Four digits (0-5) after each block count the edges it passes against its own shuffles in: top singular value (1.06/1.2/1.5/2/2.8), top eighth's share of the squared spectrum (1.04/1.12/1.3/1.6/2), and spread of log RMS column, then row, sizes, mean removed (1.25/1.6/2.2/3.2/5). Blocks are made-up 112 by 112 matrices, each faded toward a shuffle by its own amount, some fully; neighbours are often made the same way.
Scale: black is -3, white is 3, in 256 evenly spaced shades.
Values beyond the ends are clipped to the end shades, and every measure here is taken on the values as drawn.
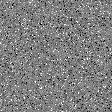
0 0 0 0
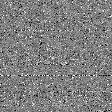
2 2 0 3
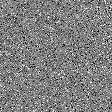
0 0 0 0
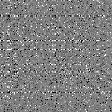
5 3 2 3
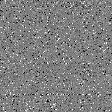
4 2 1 1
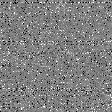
4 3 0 2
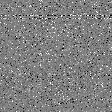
3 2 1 2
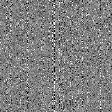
2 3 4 0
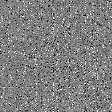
1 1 2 0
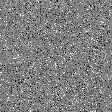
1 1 1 0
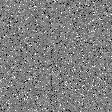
0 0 0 0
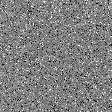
0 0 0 0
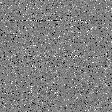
2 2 1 2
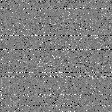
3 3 1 3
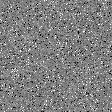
1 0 0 0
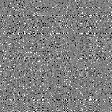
5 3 2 3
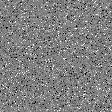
3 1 0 0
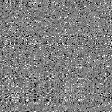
4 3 2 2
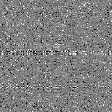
4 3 1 2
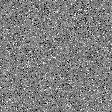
1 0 0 0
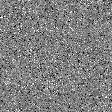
2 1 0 0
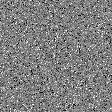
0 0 0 0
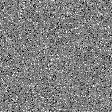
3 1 0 0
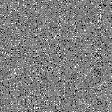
4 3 2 1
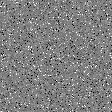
0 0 0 0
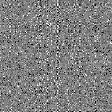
4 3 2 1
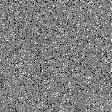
3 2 1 0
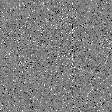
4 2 1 0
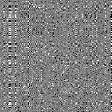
5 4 3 3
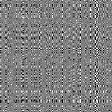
5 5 4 4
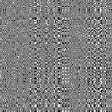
5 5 4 4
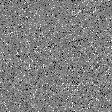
3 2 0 1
